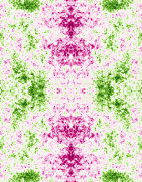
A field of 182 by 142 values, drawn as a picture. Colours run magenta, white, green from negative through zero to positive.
Mirror symmetry: left to right and top to bottom. Slope: none. Odd rows or columns: none.
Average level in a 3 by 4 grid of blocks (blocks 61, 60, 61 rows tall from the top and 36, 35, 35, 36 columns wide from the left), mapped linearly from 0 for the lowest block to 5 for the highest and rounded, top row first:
4004 / 5225 / 4004
